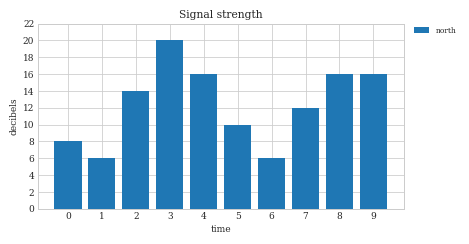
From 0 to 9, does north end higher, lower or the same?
higher
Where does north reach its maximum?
3
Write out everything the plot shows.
Title: Signal strength
x-axis: time, ticks 0 1 2 3 4 5 6 7 8 9
y-axis: decibels, ticks 0 2 4 6 8 10 12 14 16 18 20 22
Legend: north
Values:
north: 8 6 14 20 16 10 6 12 16 16
